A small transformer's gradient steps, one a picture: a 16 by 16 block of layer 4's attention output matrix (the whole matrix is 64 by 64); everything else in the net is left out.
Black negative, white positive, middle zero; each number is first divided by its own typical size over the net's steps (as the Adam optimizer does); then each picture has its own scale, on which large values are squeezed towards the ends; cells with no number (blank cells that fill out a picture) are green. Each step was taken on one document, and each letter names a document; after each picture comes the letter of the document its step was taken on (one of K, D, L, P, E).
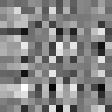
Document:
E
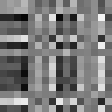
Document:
E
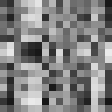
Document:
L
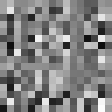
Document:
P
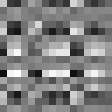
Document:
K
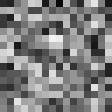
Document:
L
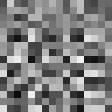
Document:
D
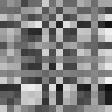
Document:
L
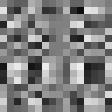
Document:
D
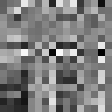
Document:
E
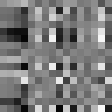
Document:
E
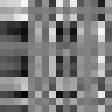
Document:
E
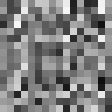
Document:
P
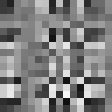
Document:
K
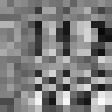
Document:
P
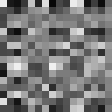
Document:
K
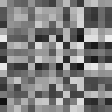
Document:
D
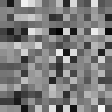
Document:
E
